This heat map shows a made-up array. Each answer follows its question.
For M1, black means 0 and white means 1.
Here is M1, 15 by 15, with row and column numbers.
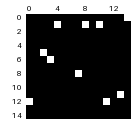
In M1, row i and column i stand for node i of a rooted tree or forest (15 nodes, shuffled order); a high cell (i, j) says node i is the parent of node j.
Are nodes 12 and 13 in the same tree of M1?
yes
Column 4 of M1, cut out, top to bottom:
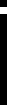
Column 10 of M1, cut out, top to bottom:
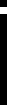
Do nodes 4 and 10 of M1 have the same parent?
yes
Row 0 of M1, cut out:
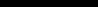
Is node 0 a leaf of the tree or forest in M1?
no
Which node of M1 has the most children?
1
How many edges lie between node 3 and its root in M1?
1
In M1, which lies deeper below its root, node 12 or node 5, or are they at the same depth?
the same depth
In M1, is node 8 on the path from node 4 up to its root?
no
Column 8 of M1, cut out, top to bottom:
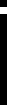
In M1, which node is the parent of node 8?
1
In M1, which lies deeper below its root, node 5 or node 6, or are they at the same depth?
the same depth
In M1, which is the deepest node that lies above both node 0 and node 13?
12
